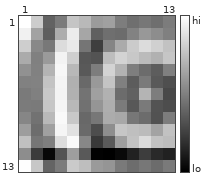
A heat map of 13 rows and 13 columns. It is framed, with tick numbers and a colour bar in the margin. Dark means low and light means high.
Average level on the scale: 60%. Histogram: bell-shaped. Rings: centred on the middle right. Odd lines: row 12.
